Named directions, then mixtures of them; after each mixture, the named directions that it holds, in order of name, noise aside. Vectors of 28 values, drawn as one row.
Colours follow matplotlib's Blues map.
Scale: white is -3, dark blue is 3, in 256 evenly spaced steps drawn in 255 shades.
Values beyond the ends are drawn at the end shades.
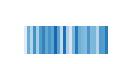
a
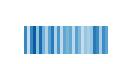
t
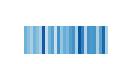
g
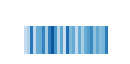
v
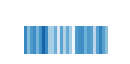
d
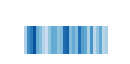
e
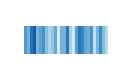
d, e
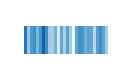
d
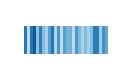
t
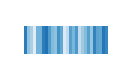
e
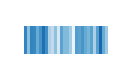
d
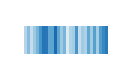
a, e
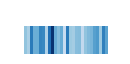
t, v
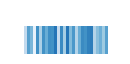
t, v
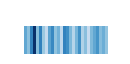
e, t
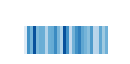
a, e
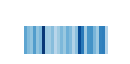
d, g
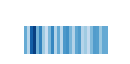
e, t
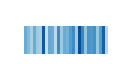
g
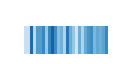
v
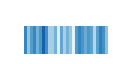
d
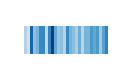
t, v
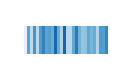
a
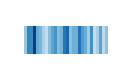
e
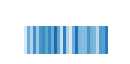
a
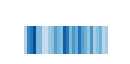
e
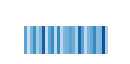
g, t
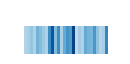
d, v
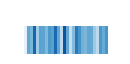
a, e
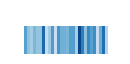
g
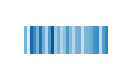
t, v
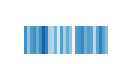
d
